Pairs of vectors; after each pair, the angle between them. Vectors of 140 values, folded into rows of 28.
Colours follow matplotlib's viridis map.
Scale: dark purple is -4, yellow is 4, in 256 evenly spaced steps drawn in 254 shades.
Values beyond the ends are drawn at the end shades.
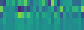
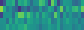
nearly parallel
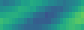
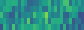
partly opposed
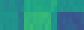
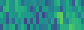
partly opposed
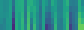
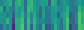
nearly parallel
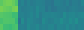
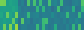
partly aligned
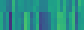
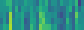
nearly opposite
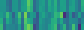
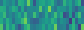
partly aligned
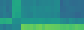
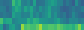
nearly parallel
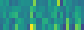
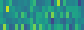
partly aligned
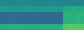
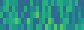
orthogonal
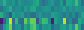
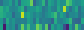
orthogonal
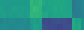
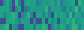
orthogonal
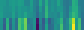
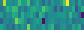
orthogonal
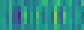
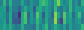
nearly parallel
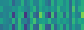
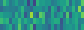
partly aligned
